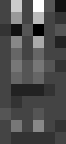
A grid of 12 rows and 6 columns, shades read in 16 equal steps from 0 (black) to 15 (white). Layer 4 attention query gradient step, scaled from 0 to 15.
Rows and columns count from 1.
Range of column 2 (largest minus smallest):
11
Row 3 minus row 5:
-1 -5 1 -6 0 1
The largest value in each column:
5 12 5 15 5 5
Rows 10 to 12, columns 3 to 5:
4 5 4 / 4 8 4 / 3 3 3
